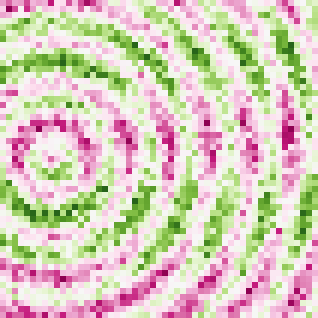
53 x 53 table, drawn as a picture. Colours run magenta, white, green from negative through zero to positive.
Stripes: horizontal, repeating 2 times. Rings: centred on the middle left. Odd rows or columns: none. Average level on the scale: 50%.
